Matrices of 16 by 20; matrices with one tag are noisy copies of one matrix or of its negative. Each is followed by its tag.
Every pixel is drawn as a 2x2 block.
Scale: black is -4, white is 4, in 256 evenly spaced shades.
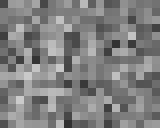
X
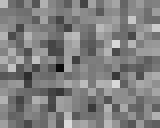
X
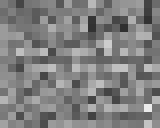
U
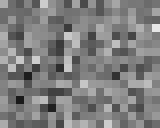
X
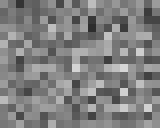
U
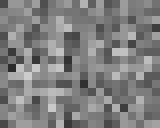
X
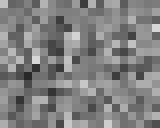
X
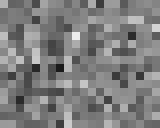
X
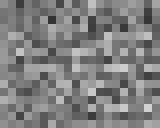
U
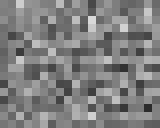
U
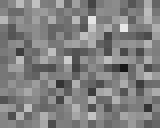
U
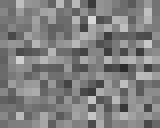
U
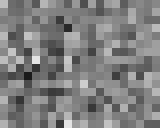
X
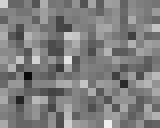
X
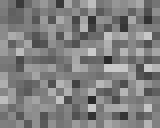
U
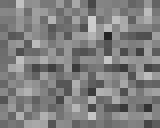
U
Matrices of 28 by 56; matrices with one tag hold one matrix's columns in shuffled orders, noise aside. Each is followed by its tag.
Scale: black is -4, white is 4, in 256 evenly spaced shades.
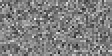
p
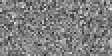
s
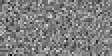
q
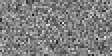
q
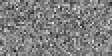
s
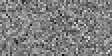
q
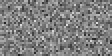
q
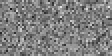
s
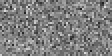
s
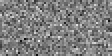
q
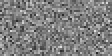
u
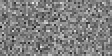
u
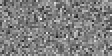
p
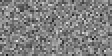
q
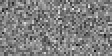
s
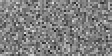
u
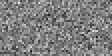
u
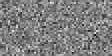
u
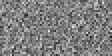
u
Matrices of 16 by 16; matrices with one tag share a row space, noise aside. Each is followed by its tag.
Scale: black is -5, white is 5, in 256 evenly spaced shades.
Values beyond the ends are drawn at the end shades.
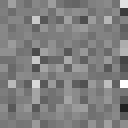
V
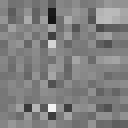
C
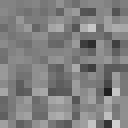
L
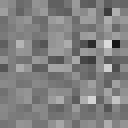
L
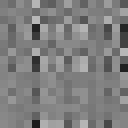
V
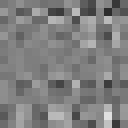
L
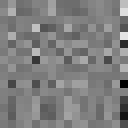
V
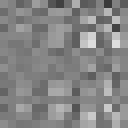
L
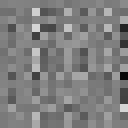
V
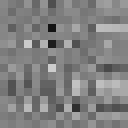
C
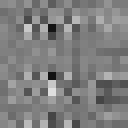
C
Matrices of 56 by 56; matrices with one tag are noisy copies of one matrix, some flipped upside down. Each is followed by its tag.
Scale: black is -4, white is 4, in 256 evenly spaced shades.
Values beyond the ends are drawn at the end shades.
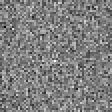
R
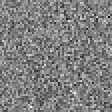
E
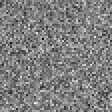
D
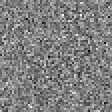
E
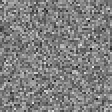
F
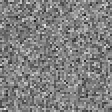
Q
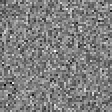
R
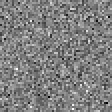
E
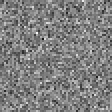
D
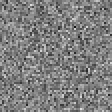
E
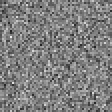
R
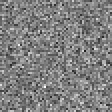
Q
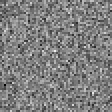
R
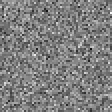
F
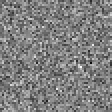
F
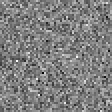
D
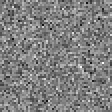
F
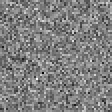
D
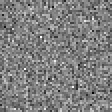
R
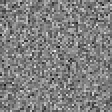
R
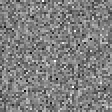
R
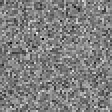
D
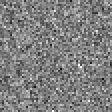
F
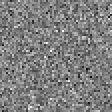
E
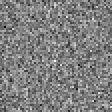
R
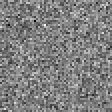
Q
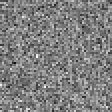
Q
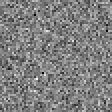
D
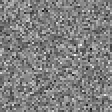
F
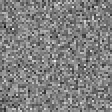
R
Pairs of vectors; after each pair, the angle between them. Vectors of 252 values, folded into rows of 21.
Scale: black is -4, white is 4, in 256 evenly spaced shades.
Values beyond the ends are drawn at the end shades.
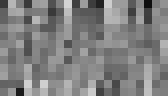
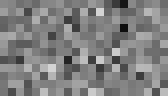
orthogonal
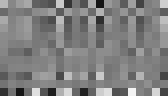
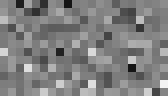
orthogonal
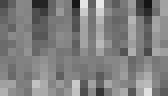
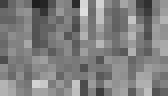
nearly parallel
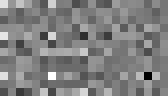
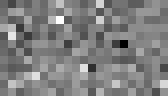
orthogonal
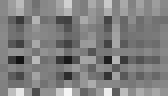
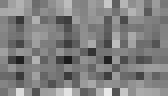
nearly parallel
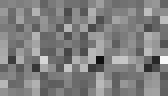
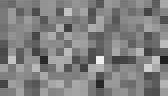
nearly opposite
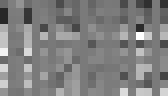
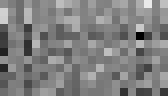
nearly opposite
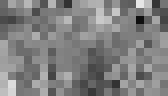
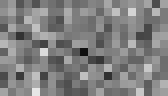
orthogonal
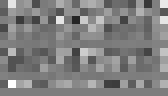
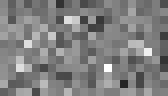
partly opposed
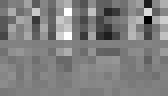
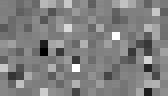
orthogonal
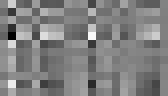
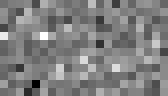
orthogonal
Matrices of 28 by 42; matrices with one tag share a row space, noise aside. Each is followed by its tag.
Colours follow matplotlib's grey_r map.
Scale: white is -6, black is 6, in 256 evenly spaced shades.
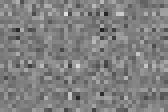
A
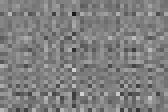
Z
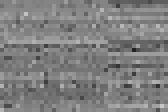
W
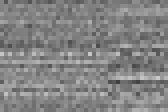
W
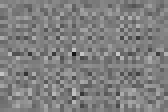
Z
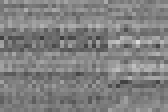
W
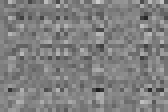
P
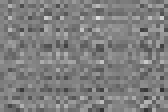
P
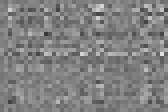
P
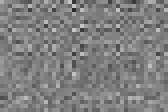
Z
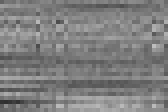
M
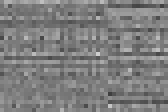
W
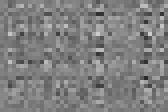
P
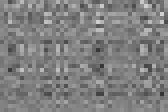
P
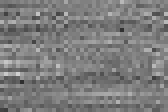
M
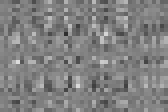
A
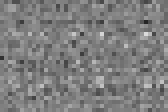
P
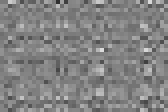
P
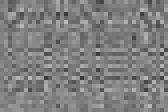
P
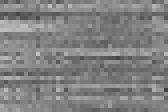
M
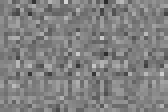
A
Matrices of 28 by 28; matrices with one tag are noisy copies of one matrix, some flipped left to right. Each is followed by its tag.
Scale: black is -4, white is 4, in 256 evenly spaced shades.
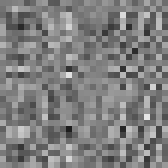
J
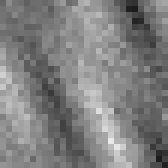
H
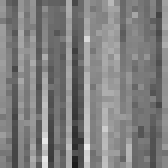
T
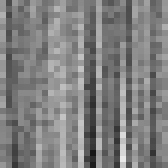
T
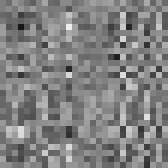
J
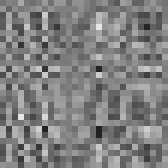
J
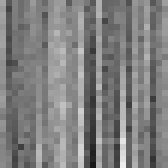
T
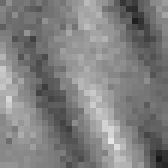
H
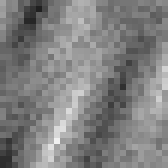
H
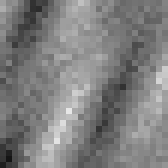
H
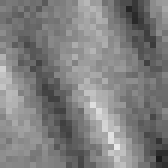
H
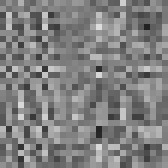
J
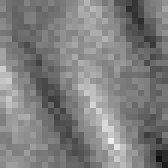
H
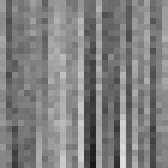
T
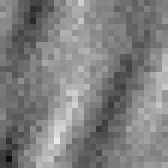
H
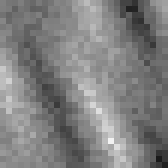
H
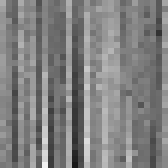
T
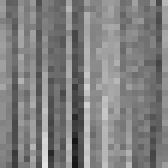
T
